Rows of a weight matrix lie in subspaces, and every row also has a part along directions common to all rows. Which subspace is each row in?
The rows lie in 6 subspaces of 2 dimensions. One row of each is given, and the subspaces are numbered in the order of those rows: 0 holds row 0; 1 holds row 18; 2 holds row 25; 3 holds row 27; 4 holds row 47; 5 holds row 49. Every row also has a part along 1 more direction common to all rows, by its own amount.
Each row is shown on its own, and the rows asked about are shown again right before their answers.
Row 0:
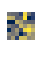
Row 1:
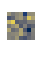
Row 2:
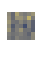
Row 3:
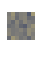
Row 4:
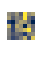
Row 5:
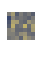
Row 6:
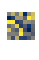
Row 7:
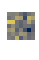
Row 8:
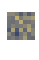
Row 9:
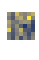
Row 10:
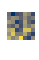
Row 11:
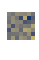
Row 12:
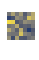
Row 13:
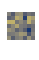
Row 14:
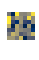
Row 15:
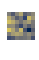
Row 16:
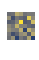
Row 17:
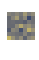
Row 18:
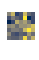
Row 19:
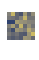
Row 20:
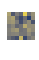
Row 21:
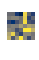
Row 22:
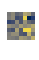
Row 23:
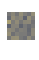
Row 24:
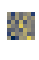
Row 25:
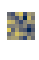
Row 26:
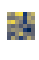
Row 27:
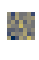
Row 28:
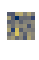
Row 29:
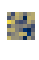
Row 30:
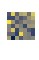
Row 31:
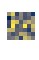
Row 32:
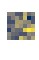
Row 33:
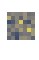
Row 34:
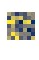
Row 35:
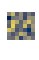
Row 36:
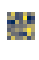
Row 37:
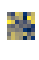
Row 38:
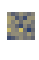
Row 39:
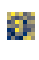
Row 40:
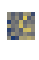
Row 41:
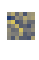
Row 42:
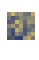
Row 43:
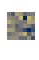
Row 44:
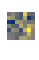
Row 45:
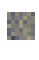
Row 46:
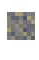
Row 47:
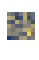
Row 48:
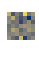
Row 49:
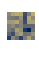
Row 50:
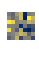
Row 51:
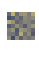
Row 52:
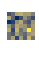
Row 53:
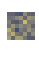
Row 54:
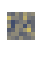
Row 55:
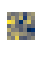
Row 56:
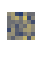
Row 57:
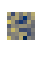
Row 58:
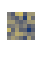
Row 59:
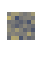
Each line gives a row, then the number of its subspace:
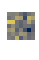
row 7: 2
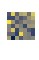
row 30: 0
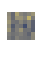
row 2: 1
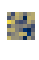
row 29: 4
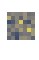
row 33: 2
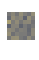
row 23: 3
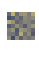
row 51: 0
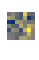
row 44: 0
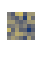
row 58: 2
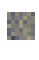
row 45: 3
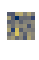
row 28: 2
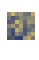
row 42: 5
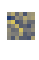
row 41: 0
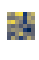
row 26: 5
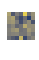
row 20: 4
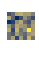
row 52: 2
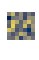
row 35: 1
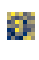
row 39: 5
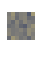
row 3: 3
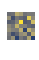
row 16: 2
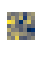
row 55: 2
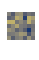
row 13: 3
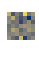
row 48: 4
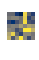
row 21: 5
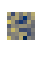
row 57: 4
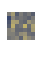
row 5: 1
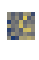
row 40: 3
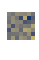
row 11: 5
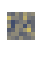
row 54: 1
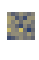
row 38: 4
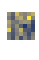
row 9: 1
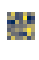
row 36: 3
